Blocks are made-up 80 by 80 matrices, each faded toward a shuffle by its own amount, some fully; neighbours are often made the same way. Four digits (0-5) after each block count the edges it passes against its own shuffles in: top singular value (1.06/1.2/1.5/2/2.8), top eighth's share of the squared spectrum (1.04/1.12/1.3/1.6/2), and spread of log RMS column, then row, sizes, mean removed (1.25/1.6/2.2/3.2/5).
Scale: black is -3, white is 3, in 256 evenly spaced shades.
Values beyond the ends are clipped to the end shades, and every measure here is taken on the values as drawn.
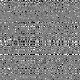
5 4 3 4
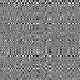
5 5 3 4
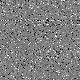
3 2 0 1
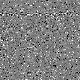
3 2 0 2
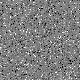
2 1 0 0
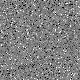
2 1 0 0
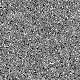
0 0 0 0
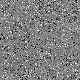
2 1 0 0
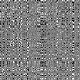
5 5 4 3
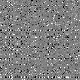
4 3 2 2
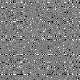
5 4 2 3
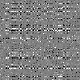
5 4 3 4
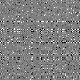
5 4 2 3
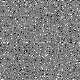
3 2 1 1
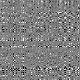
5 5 3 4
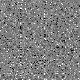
3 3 1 1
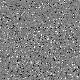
2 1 0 1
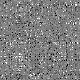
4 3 1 2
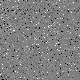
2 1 0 1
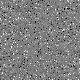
2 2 1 0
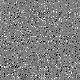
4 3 2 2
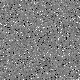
1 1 0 0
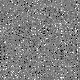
3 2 1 1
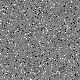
0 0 0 0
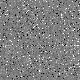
2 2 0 1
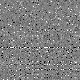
4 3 1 2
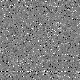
3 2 0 1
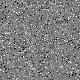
2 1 0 0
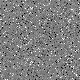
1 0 0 0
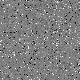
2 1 0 0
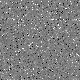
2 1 0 0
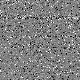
1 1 0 2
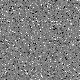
2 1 0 0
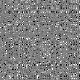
4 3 2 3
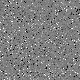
2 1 0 0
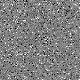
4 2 1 1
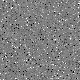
1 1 0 0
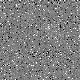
3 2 1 1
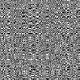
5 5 3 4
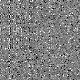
4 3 2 1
